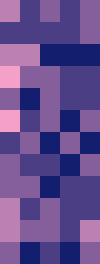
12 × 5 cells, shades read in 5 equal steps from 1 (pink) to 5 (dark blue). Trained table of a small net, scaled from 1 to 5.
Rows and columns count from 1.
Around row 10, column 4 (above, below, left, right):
4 4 3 4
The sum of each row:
16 19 19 15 19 16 20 19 19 17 14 20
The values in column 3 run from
3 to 5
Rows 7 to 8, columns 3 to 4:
5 3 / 4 5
